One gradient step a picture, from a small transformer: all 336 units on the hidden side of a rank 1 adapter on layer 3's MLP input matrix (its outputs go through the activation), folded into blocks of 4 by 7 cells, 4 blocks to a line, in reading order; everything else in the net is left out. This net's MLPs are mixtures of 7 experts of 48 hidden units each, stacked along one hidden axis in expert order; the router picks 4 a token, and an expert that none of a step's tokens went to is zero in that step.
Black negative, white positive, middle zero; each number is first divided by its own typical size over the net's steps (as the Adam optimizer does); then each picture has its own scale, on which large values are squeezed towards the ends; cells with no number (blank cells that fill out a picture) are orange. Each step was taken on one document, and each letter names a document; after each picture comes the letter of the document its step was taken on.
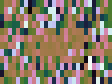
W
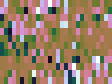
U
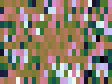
W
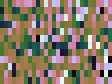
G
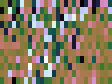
G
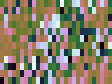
G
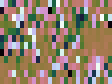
U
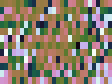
W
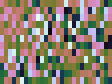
W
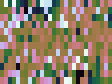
U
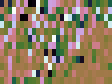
G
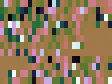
U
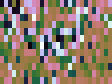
G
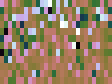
U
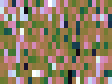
U
